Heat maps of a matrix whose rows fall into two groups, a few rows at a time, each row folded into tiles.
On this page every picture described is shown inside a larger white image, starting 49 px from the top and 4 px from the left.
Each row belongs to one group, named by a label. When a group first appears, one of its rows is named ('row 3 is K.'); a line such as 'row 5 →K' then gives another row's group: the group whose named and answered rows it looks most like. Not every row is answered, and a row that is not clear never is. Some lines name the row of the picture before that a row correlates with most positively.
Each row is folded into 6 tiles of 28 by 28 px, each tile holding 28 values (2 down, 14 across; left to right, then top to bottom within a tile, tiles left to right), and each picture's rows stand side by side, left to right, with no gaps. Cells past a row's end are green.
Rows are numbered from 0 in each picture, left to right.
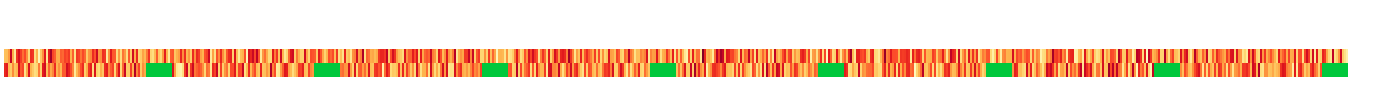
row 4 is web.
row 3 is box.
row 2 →web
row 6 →web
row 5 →web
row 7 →web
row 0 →web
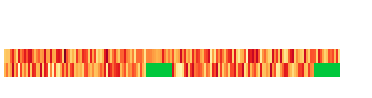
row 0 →box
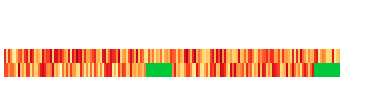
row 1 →web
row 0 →web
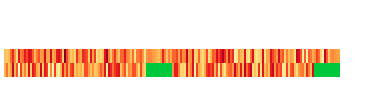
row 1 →web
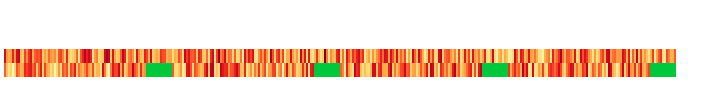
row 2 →web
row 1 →web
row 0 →box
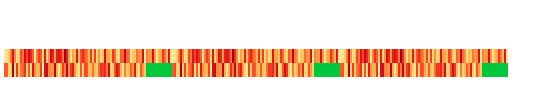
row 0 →box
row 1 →box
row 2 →box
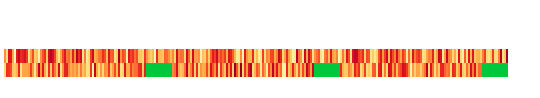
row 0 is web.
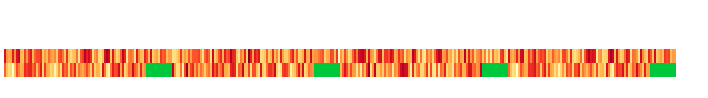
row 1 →box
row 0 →box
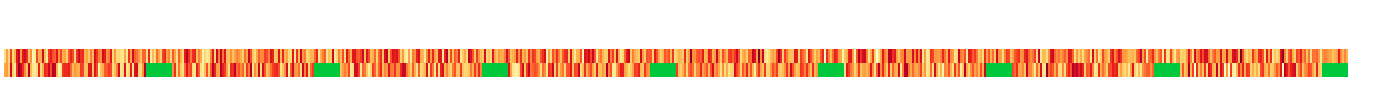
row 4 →box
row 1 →web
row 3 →box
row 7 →box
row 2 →web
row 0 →web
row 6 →web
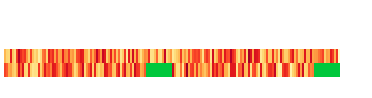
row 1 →box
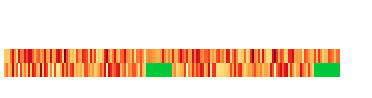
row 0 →box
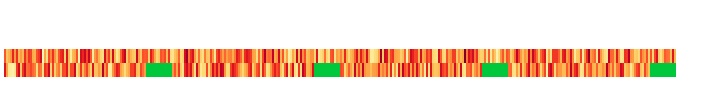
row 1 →web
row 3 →box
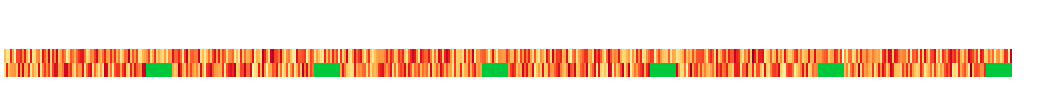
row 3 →web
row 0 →web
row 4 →box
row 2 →web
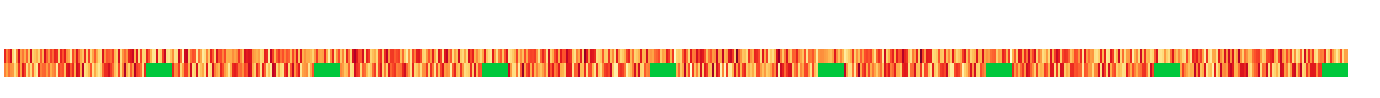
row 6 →web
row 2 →web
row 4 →box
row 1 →web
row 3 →box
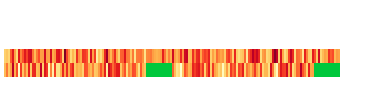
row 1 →box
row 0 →box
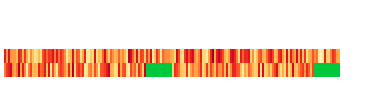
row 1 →web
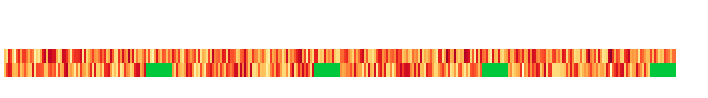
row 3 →box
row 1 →web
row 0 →web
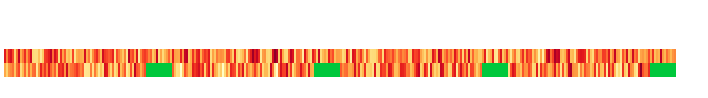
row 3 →web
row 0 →web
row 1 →box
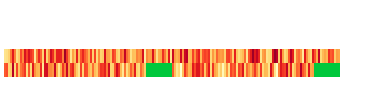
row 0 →box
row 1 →box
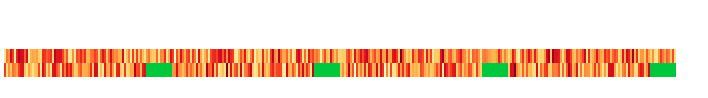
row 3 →web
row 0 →web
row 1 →web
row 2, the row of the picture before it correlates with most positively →0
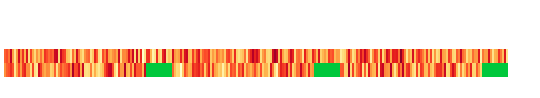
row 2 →box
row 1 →box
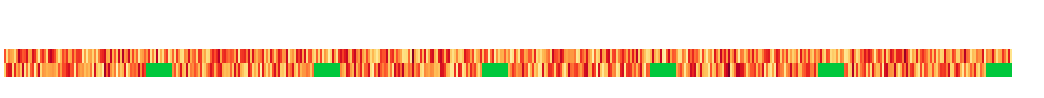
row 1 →web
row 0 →web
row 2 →web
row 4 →web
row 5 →box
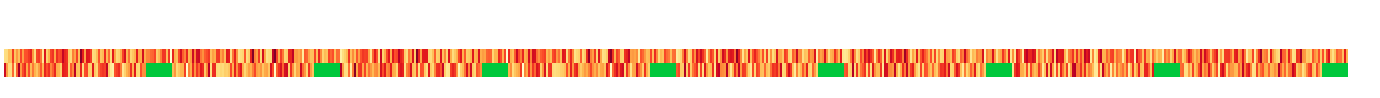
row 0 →box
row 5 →box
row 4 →box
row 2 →box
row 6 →web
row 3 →box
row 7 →box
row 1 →box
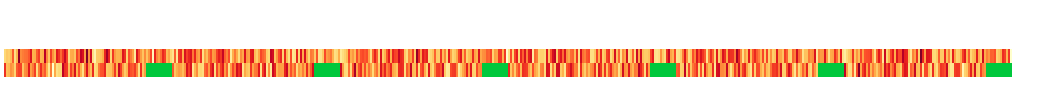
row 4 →box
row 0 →box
